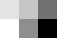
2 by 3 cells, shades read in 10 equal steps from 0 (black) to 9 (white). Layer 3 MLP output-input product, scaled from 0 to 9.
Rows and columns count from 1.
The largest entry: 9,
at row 2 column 1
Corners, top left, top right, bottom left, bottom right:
8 4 9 0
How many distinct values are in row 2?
3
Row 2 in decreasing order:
9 5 0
